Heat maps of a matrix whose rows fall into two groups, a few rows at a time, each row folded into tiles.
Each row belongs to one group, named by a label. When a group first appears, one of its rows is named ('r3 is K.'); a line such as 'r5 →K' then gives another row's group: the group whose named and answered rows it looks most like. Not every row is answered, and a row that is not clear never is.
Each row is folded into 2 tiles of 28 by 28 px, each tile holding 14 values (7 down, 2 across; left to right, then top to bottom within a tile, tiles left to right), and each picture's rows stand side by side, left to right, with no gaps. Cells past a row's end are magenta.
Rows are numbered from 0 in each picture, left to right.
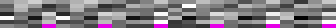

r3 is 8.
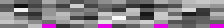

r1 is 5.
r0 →5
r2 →5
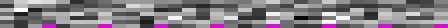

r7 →5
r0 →8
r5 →8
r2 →8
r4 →8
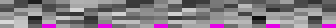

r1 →8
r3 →5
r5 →5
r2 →5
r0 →5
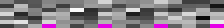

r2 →8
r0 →5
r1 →8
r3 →5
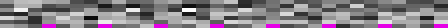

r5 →5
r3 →5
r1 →5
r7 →5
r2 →5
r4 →5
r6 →5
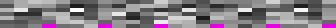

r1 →5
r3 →5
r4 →8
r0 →8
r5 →5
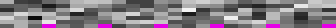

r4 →5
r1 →8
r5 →8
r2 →5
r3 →8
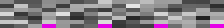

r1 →8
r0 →5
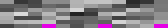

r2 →5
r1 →8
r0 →5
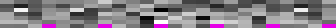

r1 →8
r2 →8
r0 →5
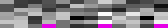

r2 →5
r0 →5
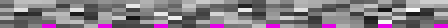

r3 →8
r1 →5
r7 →8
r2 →8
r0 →8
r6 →8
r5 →8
